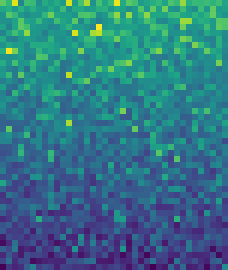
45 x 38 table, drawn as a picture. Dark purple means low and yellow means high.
The field climbs toward the top. No row or column stands out. No regular stripes run through it.
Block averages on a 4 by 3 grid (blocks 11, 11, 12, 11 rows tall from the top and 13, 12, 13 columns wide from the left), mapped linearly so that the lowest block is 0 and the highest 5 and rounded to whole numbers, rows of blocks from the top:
555
333
222
000
